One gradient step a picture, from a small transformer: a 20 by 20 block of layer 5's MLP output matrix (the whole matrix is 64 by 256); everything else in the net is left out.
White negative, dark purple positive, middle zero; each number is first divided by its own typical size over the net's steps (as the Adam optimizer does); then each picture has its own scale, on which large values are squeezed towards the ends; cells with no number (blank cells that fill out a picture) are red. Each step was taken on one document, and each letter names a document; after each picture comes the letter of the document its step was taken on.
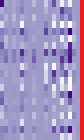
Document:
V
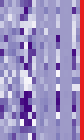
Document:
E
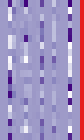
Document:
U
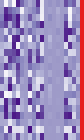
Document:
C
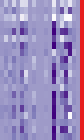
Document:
V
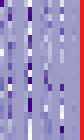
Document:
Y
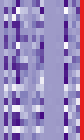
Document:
C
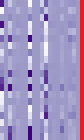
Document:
Y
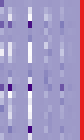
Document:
Y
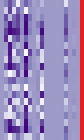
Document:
C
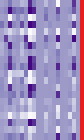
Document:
E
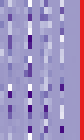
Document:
Y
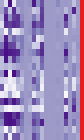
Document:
C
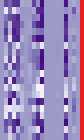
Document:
C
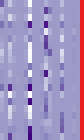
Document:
Y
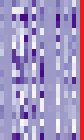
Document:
E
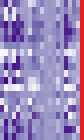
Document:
C
